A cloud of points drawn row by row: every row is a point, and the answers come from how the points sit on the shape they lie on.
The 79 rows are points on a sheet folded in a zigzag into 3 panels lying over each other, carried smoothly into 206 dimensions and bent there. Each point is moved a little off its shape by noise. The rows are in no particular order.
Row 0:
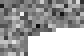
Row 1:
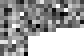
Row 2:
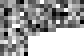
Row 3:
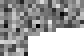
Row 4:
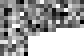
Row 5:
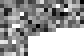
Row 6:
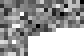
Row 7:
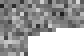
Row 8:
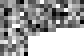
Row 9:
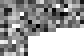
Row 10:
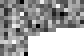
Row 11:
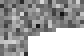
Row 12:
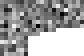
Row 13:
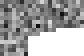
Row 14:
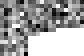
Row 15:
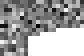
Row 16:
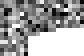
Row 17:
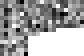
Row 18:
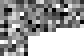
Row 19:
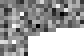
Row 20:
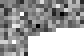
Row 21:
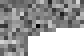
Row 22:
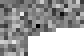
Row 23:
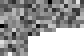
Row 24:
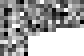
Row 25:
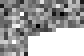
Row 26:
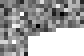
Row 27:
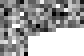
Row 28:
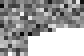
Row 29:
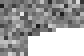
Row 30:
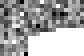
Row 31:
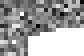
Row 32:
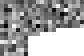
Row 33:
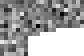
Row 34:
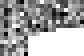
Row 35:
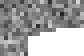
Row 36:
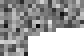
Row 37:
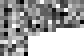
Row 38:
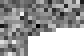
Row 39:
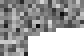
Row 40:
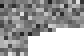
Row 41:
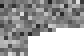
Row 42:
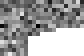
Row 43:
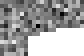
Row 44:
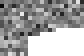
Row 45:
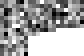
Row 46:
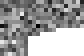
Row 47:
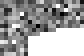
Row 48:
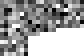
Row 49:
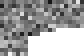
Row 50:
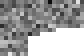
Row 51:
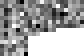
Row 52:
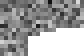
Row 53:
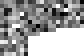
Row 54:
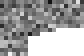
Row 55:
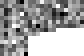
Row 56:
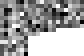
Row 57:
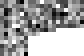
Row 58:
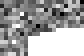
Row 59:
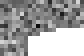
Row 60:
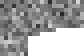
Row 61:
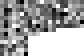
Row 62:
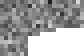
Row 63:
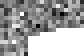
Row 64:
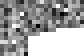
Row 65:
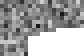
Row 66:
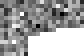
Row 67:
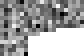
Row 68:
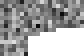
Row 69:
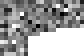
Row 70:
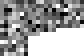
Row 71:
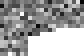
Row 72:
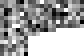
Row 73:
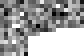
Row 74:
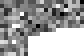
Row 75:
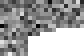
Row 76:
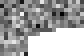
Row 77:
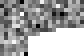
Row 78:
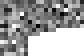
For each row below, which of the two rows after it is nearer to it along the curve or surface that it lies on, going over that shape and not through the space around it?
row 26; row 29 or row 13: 29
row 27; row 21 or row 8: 8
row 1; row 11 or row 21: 21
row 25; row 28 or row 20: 20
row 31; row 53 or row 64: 53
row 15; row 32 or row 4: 32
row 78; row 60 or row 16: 16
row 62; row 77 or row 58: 77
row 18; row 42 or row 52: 42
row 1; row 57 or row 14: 14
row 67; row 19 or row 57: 57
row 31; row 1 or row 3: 1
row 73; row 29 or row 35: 29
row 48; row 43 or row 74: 74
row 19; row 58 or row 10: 10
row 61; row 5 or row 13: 13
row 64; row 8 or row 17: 8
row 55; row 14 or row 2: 2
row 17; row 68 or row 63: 68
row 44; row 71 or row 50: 50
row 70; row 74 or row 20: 74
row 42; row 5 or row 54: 54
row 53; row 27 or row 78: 78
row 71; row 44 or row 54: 54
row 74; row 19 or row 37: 19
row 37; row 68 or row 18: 68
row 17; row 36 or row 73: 36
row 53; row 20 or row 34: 20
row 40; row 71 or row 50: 50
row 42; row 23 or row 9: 23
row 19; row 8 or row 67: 8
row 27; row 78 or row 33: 33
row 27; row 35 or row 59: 59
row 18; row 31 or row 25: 31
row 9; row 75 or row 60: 75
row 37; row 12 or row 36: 36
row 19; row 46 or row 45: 45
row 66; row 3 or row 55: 55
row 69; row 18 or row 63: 18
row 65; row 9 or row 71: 71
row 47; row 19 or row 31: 31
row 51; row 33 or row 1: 1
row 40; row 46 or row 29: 29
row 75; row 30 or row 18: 18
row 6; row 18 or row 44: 18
